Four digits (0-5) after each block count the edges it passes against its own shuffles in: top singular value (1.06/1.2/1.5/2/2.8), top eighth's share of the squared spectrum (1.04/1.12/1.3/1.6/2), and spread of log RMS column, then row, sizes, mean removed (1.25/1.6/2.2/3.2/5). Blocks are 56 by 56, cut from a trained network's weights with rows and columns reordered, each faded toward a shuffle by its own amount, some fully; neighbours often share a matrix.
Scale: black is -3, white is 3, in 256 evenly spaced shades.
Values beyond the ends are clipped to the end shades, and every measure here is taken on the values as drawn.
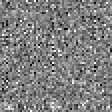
2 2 1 0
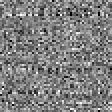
4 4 1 2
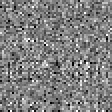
3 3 1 2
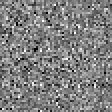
3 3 1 2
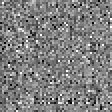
3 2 0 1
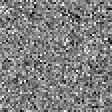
0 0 0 0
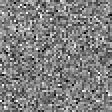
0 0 0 0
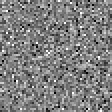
1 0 0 0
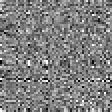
4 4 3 3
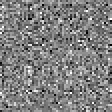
4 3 2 2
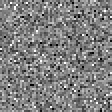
0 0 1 0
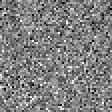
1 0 0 0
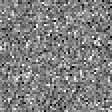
2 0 0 0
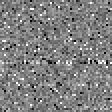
3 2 0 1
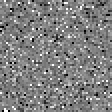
1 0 0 0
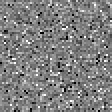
1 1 0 0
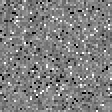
0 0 0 0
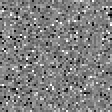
0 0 0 0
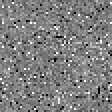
2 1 0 1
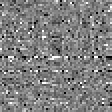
4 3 0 2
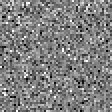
2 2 0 0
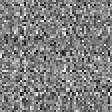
4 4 2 2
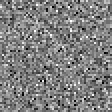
0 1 0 0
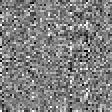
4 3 3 1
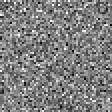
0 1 0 0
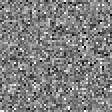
2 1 1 0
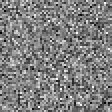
2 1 0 0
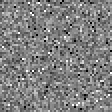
0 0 0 0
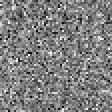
2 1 0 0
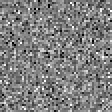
1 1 0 0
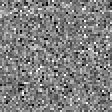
0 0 0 0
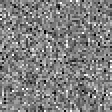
2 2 0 1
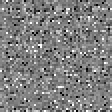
3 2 0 1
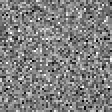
2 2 0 1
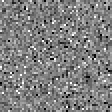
0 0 0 0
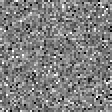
0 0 0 0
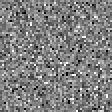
2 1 0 1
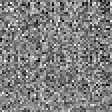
3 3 0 2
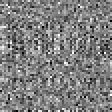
3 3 1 2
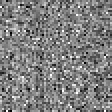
3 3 0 2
